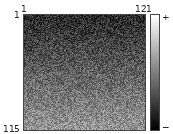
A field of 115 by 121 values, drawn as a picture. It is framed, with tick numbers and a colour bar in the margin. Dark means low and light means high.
Slope: up to the bottom. Odd rows or columns: none. Stripes: none. Grain: fine.
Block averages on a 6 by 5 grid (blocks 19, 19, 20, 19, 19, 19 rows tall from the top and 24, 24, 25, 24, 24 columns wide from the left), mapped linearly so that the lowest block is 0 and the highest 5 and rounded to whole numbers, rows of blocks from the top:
00000
11111
22222
33333
44444
55555
